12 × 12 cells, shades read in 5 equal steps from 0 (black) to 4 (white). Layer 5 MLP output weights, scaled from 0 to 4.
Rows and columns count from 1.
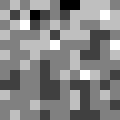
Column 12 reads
2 3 3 2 4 3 2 1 2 2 1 2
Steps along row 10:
down same same down same up up down up up down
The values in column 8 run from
0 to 3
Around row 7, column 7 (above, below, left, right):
2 3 2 3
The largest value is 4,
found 5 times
